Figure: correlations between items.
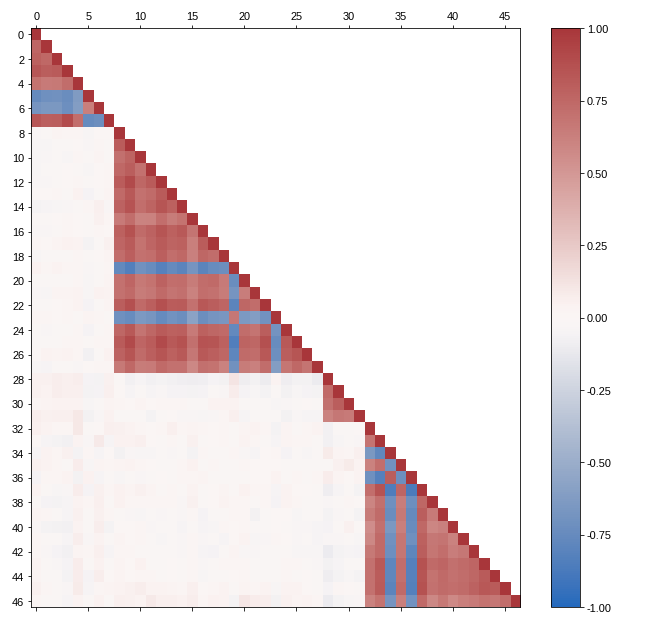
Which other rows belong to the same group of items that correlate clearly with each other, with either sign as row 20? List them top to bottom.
8, 9, 10, 11, 12, 13, 14, 15, 16, 17, 18, 19, 21, 22, 23, 24, 25, 26, 27
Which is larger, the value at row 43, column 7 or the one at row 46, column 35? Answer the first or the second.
the second
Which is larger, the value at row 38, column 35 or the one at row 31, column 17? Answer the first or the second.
the first
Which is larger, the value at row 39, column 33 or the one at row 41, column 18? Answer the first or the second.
the first
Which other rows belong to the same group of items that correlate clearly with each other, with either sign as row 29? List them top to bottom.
28, 30, 31
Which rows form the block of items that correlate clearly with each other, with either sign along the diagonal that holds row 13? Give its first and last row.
8 to 27
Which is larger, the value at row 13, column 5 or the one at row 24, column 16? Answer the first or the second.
the second
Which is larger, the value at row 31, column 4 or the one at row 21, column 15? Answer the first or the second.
the second
